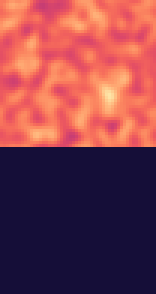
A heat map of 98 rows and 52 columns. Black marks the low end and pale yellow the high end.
It is made of 2 by 1 panels. Panel 1,1: high, blotchy. Panel 2,1: very low, flat.
